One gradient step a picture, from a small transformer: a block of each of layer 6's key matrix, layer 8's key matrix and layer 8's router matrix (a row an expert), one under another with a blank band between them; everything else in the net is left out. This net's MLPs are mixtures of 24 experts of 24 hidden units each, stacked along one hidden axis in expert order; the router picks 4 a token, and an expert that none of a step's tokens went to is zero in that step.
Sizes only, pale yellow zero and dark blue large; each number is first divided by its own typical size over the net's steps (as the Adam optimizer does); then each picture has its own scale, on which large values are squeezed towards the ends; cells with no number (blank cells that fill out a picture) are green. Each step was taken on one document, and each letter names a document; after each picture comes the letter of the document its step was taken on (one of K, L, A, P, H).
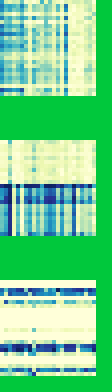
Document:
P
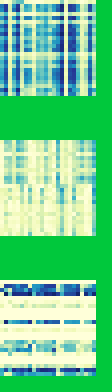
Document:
P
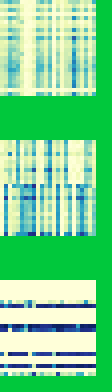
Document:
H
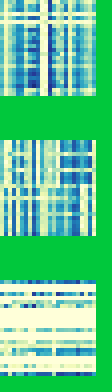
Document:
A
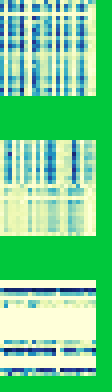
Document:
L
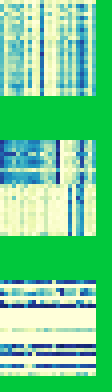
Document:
A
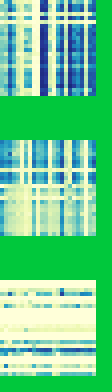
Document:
A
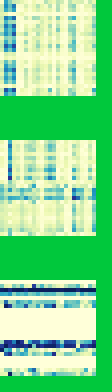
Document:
L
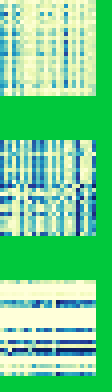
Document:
A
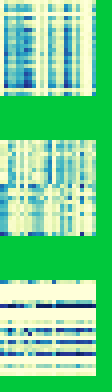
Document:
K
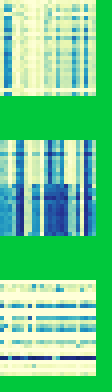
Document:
H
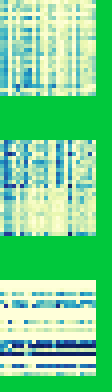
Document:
A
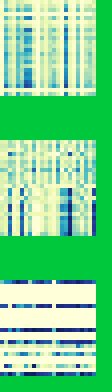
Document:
K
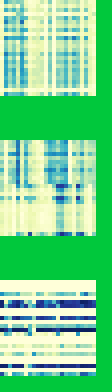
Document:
H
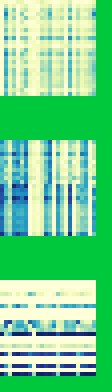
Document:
H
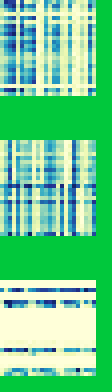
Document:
L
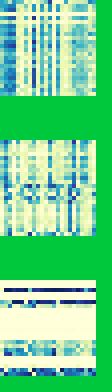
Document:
L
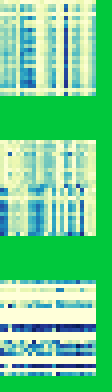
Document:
K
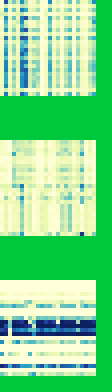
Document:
H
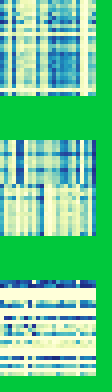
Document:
H
